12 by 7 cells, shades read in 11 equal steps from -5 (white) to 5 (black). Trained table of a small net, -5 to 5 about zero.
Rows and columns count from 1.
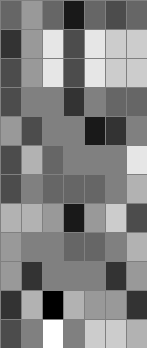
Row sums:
9 -10 -11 7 8 -3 3 -3 -1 4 5 -11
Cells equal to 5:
1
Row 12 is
2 0 -5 0 -3 -3 -2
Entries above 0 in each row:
6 2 2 4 3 2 4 2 2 2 3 1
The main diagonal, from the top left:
1 -1 -4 3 4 0 -2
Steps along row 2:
down down up down up same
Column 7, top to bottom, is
1 -3 -3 1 0 -4 -2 2 -2 -1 3 -2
